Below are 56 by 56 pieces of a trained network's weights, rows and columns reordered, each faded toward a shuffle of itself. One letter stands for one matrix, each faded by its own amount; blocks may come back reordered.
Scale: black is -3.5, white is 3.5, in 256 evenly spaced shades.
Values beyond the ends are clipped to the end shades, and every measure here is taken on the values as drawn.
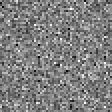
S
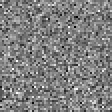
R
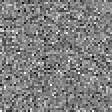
R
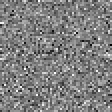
R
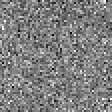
S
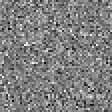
R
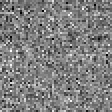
S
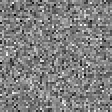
S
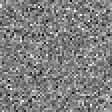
R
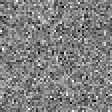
S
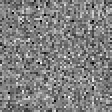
S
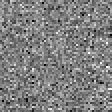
S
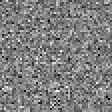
S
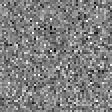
R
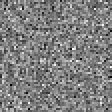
R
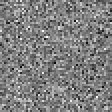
R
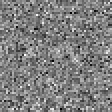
R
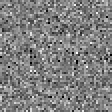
S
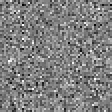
S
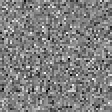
R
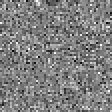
R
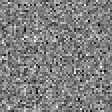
S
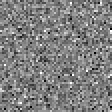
S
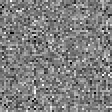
S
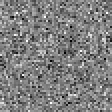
R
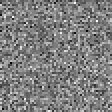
S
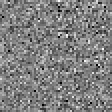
S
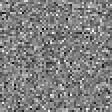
R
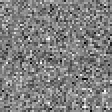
S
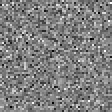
R
